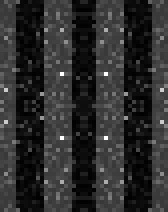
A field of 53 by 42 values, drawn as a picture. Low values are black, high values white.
Its left and right halves mirror each other, and so do its top and bottom. On average the colour sits 20% of the way up the scale. Upright stripes repeat 3 times across the table.
